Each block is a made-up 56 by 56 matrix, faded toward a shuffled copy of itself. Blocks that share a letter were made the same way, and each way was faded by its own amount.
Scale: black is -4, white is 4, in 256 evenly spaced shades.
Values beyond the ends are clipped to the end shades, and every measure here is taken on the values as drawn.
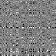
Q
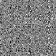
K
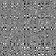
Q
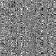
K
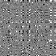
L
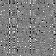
L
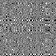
Q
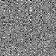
K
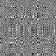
Q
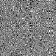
K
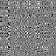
Q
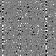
L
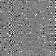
L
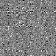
K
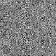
K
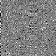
K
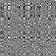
Q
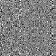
K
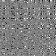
Q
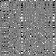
L
